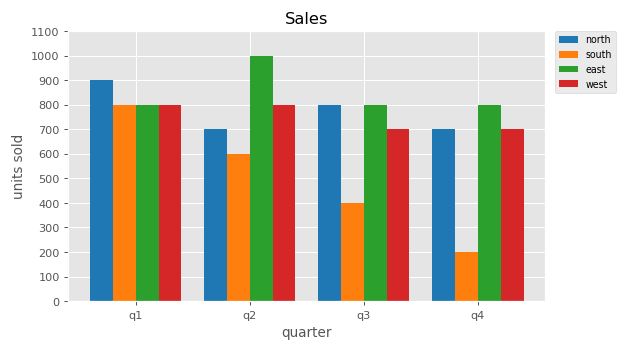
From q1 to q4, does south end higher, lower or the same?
lower
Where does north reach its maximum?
q1
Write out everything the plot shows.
Title: Sales
x-axis: quarter, ticks q1 q2 q3 q4
y-axis: units sold, ticks 0 100 200 300 400 500 600 700 800 900 1000 1100
Legend: north, south, east, west
Values:
north: 900 700 800 700
south: 800 600 400 200
east: 800 1000 800 800
west: 800 800 700 700
